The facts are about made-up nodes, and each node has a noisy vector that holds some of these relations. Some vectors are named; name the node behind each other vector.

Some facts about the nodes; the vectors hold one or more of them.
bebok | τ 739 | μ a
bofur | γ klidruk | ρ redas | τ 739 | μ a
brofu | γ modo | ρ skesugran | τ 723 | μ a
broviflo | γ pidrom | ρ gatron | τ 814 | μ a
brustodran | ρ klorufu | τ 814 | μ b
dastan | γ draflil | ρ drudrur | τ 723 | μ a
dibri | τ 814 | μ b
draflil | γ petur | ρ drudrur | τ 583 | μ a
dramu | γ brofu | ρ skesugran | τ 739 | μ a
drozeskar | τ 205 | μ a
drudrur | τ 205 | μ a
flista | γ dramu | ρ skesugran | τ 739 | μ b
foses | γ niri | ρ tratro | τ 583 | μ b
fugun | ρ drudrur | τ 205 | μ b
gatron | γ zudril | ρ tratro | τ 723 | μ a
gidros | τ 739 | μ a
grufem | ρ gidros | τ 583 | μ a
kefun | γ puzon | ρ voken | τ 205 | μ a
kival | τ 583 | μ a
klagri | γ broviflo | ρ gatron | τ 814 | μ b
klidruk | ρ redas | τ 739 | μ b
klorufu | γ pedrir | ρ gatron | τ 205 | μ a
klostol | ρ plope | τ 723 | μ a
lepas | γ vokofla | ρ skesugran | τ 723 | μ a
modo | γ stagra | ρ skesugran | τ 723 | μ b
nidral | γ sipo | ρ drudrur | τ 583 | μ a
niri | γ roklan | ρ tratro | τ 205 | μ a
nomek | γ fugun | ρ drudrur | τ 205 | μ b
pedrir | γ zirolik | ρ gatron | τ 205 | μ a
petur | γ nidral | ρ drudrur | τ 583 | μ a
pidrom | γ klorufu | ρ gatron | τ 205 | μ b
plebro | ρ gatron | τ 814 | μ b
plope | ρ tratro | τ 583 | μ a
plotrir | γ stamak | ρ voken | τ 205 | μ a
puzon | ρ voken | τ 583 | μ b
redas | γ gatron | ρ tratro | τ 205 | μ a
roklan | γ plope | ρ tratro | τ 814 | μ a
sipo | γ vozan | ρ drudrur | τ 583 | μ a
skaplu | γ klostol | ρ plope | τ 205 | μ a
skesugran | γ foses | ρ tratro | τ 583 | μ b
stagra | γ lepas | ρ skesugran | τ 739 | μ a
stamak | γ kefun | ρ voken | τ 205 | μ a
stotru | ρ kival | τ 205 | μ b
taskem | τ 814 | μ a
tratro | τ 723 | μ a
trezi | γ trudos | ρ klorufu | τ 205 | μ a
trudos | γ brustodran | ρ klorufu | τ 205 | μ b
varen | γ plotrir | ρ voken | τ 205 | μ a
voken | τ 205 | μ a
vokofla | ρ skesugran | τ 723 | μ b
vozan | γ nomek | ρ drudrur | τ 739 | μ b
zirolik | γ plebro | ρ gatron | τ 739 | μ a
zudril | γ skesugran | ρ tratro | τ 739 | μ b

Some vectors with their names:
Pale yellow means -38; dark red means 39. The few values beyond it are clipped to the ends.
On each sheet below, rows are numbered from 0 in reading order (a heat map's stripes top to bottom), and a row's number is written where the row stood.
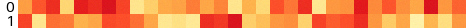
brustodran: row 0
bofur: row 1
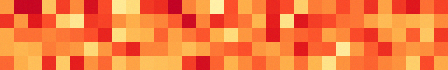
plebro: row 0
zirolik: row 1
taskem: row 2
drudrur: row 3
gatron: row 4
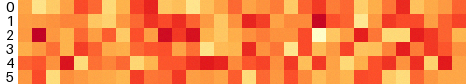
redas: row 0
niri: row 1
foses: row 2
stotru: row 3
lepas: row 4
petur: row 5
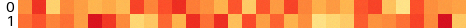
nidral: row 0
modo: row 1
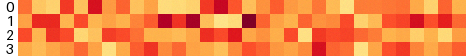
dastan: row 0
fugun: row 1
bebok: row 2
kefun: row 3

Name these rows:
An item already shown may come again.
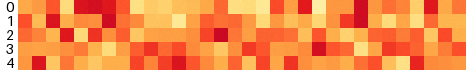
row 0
klagri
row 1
klidruk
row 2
tratro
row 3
pedrir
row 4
sipo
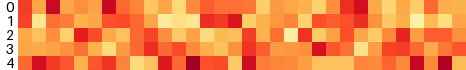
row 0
zudril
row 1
bofur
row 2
trudos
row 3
pedrir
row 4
vokofla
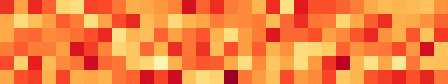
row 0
stagra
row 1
plotrir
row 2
taskem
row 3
modo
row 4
flista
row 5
nomek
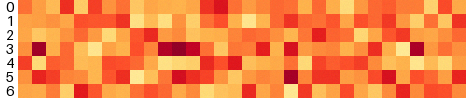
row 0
brofu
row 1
broviflo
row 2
stamak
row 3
plope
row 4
dramu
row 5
roklan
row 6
pidrom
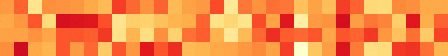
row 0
draflil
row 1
klagri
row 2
broviflo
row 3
skesugran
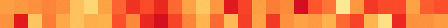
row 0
niri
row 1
sipo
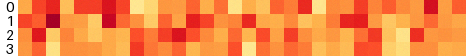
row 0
dibri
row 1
vozan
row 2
sipo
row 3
draflil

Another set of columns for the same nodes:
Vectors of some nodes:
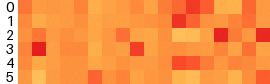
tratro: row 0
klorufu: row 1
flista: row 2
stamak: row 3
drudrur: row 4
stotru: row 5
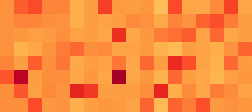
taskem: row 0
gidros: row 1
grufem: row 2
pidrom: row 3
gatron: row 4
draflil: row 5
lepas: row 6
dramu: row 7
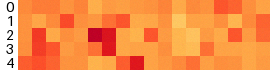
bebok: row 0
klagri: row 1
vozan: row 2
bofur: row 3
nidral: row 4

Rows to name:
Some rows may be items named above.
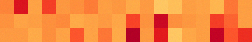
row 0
brustodran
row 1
niri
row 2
fugun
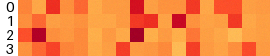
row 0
petur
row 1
plope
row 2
draflil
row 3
taskem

